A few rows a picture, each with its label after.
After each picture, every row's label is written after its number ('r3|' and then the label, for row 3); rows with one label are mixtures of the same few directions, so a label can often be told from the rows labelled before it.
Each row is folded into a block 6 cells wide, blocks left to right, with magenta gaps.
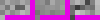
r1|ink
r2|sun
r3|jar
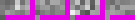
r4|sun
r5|sun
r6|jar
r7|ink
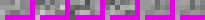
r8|jar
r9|ink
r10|jar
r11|ink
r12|sun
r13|sun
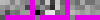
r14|ink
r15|jar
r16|sun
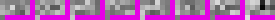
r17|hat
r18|ink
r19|jar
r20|ink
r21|jar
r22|hat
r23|ink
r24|sun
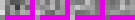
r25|hat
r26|jar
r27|jar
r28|sun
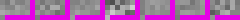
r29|sun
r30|ink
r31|ink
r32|ink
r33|hat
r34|jar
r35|jar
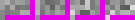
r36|ink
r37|hat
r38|jar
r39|ink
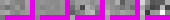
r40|jar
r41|jar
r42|hat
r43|sun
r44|hat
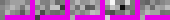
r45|hat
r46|ink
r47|ink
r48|sun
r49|ink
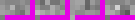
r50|hat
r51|sun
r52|sun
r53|hat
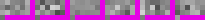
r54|jar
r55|ink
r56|ink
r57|hat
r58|hat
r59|hat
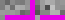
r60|ink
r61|hat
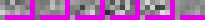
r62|sun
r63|sun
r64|hat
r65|jar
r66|ink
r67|hat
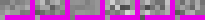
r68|ink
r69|sun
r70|jar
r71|ink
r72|jar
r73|jar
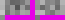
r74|hat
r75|jar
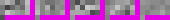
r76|jar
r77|hat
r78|ink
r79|hat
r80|hat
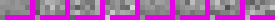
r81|ink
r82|hat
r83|jar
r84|ink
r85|sun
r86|sun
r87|sun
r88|ink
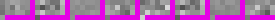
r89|hat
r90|jar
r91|ink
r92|hat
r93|ink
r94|jar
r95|sun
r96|hat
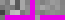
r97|jar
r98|jar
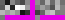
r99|ink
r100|jar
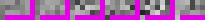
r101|jar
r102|hat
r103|ink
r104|ink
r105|jar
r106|sun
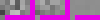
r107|jar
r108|sun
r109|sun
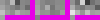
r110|sun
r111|hat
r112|sun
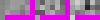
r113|hat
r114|jar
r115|sun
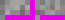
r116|hat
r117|jar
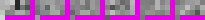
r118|sun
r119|hat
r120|jar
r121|jar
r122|sun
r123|hat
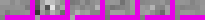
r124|ink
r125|hat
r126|ink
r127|jar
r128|hat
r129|jar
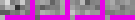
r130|sun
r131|jar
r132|sun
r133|sun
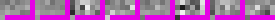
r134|ink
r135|sun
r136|hat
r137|ink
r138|sun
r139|jar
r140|hat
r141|hat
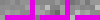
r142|ink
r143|hat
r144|ink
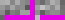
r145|ink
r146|jar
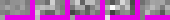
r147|jar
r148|jar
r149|sun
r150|jar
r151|hat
